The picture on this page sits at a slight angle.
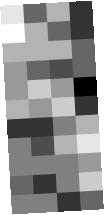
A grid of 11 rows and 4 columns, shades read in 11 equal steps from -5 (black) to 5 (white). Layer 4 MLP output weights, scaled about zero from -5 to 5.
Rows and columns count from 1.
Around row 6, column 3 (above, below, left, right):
1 0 1 -3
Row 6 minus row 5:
1 -2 2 2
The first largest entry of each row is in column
1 1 1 1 2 3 4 4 4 4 1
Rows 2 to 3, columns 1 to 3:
5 2 -1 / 2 2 2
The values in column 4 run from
-5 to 4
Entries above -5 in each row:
4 4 4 4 3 4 4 4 4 4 4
